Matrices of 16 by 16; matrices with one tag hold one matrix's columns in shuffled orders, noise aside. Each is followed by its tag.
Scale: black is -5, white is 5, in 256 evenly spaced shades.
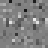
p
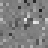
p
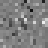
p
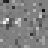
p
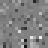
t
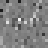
p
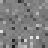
t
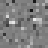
p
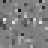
p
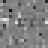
p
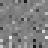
t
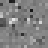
p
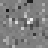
p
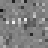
p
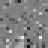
t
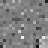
t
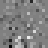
t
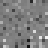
t
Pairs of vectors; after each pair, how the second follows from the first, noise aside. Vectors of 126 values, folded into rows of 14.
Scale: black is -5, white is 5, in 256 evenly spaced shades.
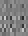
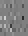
partly zeroed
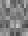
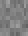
shrunk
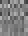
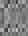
wrapped around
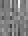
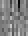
negated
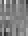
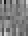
negated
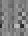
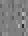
partly zeroed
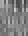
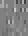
partly zeroed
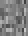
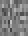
wrapped around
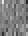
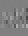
partly zeroed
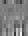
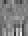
copied
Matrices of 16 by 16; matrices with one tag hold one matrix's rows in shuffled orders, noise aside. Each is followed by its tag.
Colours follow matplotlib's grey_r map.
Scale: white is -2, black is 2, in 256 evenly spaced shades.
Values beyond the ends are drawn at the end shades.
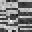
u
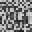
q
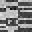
u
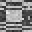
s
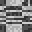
s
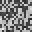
q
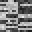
u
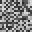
q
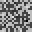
q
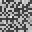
q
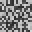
q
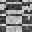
s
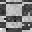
s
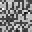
q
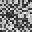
q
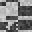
u
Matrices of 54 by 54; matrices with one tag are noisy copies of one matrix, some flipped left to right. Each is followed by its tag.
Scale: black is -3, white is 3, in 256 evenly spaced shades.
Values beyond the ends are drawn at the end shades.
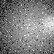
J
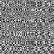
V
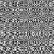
V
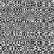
V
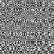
V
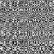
V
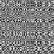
V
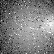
J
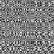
V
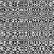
V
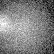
J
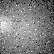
J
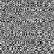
V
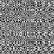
V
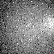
J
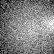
J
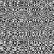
V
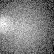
J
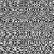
V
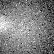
J
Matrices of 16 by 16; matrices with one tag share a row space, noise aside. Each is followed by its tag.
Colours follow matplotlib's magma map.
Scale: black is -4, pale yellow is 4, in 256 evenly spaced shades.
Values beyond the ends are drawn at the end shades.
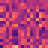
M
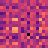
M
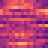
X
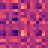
M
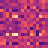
M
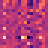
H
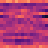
X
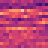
X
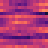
X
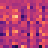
M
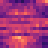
X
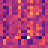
H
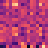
M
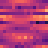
X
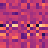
M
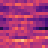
X
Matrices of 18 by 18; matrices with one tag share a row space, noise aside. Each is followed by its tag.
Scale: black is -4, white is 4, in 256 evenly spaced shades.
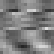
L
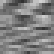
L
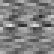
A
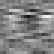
L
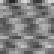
A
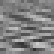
L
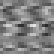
A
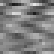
L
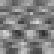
A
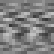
A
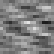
L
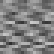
A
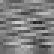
L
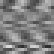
A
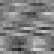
L
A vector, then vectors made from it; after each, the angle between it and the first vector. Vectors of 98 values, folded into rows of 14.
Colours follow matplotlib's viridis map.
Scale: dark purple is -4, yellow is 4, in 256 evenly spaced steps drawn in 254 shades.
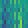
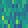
partly opposed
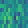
partly opposed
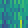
nearly parallel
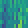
nearly parallel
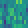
partly aligned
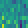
partly opposed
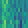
nearly opposite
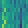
nearly opposite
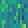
orthogonal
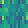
partly opposed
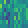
partly aligned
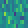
orthogonal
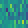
orthogonal
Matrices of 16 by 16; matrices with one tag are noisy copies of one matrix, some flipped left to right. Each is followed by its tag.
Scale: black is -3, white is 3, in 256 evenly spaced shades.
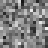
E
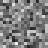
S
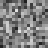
E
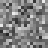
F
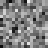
E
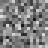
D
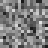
E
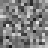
D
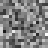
S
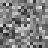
F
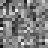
E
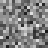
F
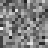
E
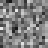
E
